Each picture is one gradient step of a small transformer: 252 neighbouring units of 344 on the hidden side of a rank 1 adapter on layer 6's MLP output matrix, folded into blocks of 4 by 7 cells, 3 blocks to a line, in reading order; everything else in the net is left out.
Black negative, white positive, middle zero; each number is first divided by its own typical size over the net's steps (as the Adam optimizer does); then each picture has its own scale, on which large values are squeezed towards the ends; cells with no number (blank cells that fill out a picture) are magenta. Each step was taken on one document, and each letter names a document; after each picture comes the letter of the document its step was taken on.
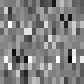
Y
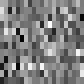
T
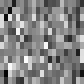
T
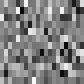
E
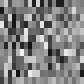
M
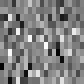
Y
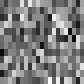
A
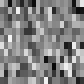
E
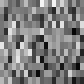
M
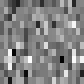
Y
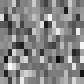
Y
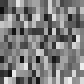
A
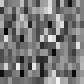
A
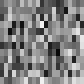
M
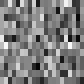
E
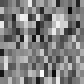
A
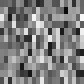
M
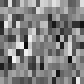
M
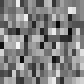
A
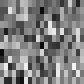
A
